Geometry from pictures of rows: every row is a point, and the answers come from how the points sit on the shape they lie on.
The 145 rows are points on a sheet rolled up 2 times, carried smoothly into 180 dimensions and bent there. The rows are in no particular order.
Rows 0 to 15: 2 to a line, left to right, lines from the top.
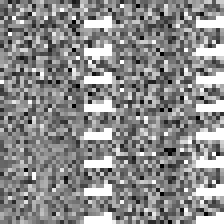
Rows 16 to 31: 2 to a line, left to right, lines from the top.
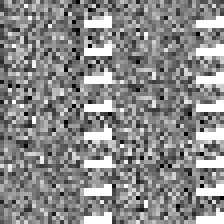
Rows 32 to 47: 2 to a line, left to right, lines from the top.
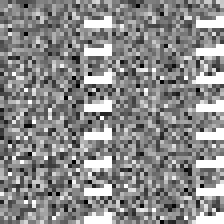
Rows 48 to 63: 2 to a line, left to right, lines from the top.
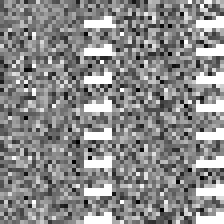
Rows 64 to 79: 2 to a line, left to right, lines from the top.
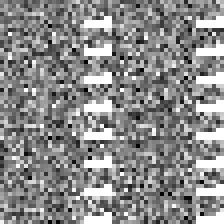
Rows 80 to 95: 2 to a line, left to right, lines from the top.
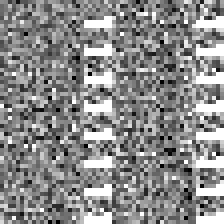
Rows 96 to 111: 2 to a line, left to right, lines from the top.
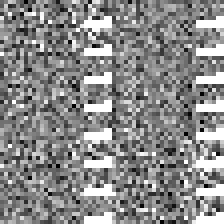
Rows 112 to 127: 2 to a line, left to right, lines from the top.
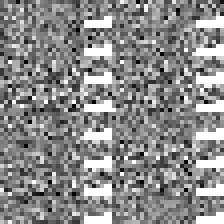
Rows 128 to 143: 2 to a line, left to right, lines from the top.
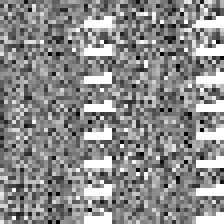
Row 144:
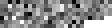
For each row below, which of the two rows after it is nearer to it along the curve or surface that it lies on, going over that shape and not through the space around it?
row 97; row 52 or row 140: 52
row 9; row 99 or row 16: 16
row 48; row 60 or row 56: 60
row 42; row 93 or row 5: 93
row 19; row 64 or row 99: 64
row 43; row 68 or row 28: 28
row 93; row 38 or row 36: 36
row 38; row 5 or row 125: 125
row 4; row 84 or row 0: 0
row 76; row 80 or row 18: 80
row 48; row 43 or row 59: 43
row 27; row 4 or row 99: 4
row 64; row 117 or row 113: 113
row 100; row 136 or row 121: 121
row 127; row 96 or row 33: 33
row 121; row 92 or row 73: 92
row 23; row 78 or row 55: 55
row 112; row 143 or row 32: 143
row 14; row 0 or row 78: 0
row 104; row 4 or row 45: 45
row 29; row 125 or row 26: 125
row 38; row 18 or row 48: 18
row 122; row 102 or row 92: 92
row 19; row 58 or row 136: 136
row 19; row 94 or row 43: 43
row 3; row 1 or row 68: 68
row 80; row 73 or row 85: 73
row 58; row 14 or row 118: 118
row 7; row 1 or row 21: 1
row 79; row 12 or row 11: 12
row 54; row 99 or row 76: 76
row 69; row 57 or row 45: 45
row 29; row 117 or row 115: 117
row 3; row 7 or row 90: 90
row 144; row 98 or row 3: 98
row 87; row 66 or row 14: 14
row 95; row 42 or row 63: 42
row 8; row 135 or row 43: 43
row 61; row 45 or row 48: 45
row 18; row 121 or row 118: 118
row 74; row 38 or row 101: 38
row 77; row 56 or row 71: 71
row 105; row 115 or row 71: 71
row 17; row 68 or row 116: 68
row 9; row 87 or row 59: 59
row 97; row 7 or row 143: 143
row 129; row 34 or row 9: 9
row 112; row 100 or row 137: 100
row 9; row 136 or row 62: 62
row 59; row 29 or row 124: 29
